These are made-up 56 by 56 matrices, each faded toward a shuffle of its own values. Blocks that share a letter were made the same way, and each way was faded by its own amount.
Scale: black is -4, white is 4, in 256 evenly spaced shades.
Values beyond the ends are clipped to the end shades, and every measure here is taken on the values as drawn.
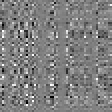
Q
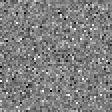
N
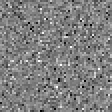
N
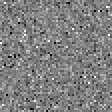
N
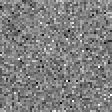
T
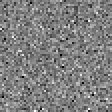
T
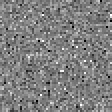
N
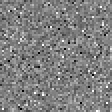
N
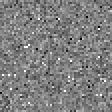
N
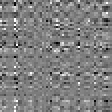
Q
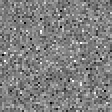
N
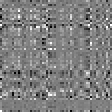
Q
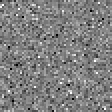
N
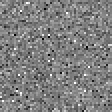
N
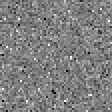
N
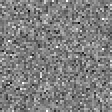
T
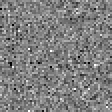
T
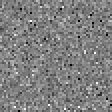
N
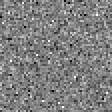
T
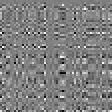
Q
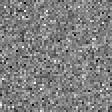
T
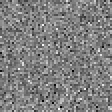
T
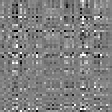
Q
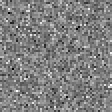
T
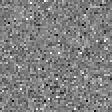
N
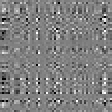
Q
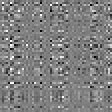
Q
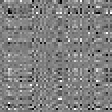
Q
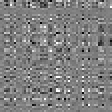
Q
